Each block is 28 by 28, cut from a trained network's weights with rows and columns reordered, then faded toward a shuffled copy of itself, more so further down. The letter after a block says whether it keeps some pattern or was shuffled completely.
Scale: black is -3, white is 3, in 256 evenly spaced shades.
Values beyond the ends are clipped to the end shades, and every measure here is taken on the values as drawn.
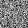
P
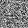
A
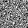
P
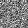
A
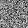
A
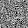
A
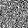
A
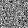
P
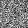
P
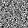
P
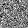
P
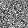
P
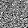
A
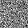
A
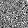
P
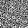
A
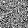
P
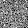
P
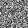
P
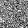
P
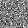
P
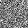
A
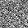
P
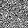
A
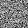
P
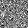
A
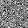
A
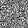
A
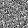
A
